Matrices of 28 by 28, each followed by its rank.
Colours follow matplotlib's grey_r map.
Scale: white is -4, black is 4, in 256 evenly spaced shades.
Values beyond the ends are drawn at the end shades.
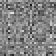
five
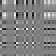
one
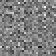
five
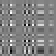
one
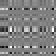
one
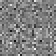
five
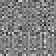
five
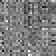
five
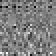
five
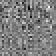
five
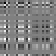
one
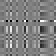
one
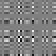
one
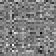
five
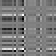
one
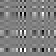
one
